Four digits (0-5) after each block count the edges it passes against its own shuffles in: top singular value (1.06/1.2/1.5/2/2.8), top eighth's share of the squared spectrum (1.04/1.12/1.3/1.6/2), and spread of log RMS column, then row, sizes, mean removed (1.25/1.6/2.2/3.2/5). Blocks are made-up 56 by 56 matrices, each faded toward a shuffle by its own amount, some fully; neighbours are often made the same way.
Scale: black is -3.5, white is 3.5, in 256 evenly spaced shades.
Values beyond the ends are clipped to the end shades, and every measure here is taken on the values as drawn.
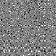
4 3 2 2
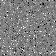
1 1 0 0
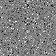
3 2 1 0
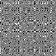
4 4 2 3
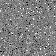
2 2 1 0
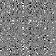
4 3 2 2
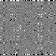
4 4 2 2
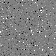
0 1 0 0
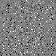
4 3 2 1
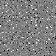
3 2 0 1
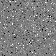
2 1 0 0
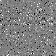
3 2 1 1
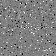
2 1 0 0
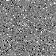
0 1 0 1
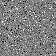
0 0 0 0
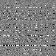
3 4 2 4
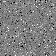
0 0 0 0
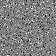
0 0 0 0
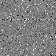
1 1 0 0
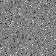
0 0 0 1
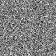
2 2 0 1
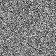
0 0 0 0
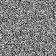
1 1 0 0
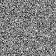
2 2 0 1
